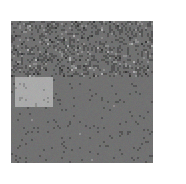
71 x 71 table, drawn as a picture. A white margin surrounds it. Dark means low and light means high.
No regular stripes run through it. The middle left is the ninth with the highest average. The bottom part is calmer, past a seam about 40% of the way down. An odd patch, higher than its surroundings, sits in the middle left.
